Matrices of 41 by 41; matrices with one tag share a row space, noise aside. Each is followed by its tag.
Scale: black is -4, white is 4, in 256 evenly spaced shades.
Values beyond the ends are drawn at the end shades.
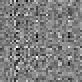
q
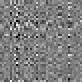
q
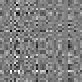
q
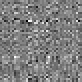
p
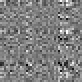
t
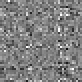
t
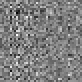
q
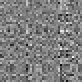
t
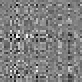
q
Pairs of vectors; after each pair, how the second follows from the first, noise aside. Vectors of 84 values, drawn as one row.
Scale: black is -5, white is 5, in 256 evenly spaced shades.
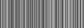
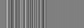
partly zeroed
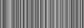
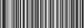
scaled up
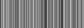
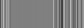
partly zeroed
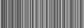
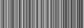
reversed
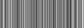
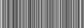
reversed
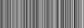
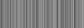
shrunk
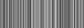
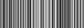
scaled up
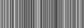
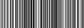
scaled up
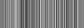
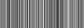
reversed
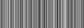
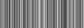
negated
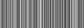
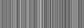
shrunk
